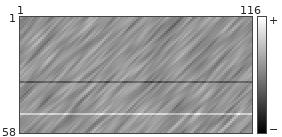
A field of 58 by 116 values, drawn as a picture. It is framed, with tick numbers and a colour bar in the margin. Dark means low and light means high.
Overall the values sit about 60% of the way up the scale. A few values lie far out on both sides of the bulk. Rows 33 and 49 differ from the rows beside them.
